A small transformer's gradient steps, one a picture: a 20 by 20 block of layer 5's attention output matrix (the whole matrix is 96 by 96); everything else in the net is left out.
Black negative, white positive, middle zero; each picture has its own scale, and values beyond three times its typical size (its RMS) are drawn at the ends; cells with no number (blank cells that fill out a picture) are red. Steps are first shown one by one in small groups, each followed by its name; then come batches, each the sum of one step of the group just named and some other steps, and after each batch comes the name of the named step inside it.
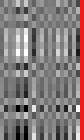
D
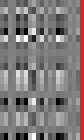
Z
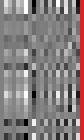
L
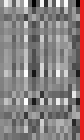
L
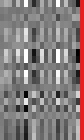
D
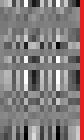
Z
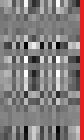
Z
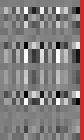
Z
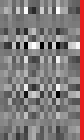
Z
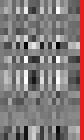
Z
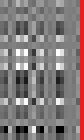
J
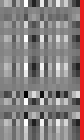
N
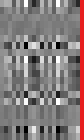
J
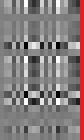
N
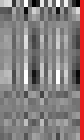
N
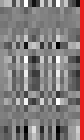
J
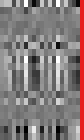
J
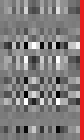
J
